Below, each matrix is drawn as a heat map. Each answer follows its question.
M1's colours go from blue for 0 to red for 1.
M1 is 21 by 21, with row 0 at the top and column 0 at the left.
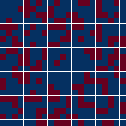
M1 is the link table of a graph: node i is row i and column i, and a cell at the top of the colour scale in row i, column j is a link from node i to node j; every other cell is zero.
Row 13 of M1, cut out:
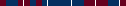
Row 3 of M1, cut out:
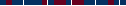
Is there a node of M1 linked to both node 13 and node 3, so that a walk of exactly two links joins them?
no
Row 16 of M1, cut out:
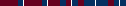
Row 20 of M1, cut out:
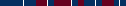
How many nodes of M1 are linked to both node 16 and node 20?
5
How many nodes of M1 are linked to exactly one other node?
0
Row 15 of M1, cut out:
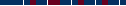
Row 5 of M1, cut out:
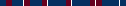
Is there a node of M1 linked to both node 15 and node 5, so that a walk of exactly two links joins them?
no
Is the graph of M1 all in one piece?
yes
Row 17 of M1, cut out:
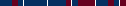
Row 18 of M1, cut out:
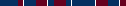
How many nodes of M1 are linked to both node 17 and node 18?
1
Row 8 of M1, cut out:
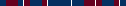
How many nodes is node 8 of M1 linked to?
8
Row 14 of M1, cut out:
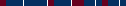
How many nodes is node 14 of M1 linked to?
5
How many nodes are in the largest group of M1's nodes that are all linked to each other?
4
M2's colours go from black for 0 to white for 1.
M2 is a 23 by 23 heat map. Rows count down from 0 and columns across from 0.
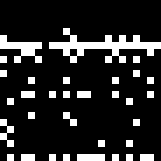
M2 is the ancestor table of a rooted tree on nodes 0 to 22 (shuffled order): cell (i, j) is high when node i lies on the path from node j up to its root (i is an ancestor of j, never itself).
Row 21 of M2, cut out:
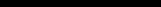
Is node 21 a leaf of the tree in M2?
yes
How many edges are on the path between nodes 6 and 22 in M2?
1
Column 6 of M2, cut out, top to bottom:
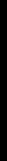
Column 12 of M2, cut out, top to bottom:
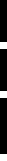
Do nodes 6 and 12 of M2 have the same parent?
no
